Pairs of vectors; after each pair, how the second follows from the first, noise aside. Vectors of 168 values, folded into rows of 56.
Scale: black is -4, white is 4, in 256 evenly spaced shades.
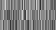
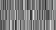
reversed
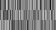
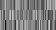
reversed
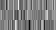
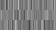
shrunk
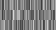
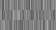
shrunk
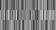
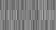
shrunk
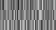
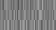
shrunk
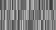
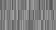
shrunk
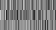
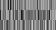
reversed
